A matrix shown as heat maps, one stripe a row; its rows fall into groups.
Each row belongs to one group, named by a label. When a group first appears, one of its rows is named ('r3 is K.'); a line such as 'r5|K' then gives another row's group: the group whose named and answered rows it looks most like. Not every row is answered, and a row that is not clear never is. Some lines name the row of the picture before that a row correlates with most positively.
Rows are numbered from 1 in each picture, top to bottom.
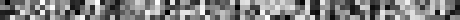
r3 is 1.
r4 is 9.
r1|1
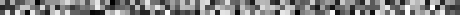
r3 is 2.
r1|9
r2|1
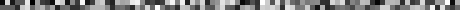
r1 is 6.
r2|1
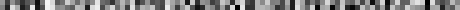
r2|9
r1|9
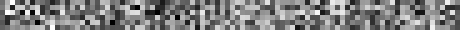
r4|1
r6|1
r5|9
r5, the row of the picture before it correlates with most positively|1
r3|6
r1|6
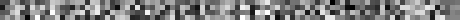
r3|9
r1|9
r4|2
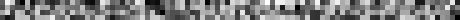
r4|1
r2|6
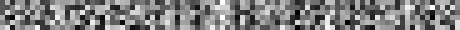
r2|1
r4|2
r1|2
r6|2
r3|6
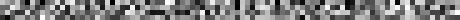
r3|6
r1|2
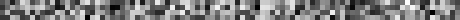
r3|6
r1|1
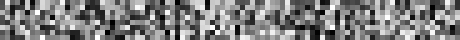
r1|6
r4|2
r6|2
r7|1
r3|2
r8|1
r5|9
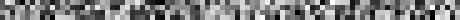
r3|2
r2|1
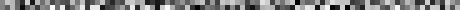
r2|9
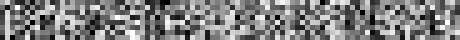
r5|6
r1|6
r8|6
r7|6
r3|6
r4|2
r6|2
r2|9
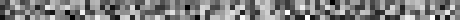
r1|9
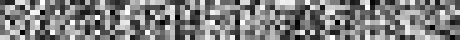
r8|2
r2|6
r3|2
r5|2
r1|1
